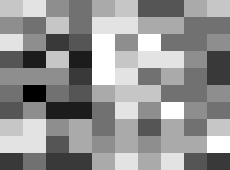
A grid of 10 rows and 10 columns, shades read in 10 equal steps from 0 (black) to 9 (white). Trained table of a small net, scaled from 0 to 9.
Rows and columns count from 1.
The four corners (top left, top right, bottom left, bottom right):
7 7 2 2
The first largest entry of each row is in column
2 5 5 5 5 6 8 2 10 6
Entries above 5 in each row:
6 5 3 5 3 3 2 6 7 4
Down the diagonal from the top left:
7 4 2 1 9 7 5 6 6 2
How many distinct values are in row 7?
6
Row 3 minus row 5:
3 0 -3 1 0 -3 5 -2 0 3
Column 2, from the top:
8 4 5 1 5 0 5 8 8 4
